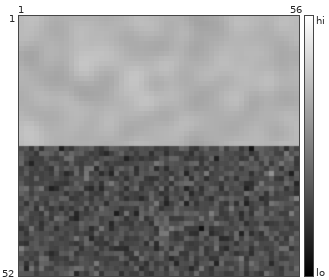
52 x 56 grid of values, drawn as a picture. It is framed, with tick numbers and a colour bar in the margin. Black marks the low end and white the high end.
The table splits into 2 rows of 1 panel. Panel 1,1: high, blotchy, faint in contrast. Panel 2,1: low, fine-grained.
